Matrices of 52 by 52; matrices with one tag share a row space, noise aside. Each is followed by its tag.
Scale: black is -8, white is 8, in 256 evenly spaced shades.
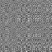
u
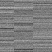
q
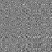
u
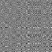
u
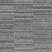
q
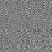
u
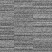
q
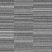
q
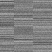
q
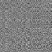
u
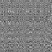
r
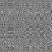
r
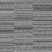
q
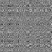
r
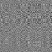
u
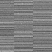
q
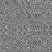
u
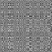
r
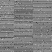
q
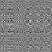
r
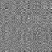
u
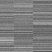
q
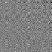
u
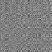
u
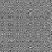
r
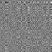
u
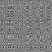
r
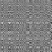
r
